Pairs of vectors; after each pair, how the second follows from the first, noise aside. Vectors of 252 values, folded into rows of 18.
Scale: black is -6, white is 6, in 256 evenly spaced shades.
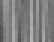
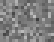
shuffled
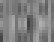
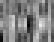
scaled up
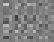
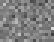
shuffled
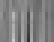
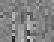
sign-scrambled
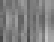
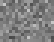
shuffled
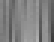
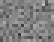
shuffled
